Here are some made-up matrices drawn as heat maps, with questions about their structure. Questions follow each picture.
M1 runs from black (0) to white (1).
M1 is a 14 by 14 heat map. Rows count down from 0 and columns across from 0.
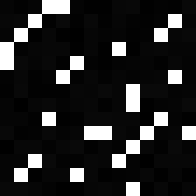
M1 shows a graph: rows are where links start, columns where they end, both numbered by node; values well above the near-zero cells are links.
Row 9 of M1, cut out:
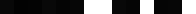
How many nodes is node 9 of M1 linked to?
4
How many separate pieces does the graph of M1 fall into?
2
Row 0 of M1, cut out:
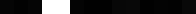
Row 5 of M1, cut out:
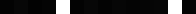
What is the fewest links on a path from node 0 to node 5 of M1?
2
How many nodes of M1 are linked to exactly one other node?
4
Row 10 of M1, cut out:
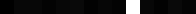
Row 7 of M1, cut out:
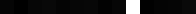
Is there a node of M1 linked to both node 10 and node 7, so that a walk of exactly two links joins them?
yes
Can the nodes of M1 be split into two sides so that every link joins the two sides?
no
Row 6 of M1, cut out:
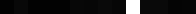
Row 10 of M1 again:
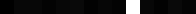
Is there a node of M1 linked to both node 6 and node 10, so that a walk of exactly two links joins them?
yes
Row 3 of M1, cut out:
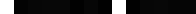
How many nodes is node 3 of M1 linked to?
2
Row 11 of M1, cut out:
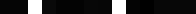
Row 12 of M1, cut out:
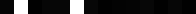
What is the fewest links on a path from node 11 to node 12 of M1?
3
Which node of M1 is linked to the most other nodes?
node 9
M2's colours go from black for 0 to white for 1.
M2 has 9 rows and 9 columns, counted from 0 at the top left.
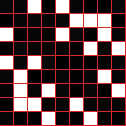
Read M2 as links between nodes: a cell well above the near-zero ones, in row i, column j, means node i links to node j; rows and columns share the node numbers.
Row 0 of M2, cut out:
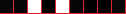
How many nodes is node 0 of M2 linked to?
2
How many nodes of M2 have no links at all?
0
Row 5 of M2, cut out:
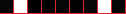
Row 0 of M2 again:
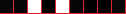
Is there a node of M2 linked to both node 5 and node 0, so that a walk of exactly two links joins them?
no
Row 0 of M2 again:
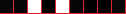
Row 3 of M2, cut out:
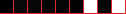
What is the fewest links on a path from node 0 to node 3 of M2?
5
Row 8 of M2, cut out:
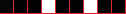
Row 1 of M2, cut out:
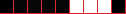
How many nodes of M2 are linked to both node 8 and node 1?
1
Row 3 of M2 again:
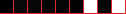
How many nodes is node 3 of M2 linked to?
2
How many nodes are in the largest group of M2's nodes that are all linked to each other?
3
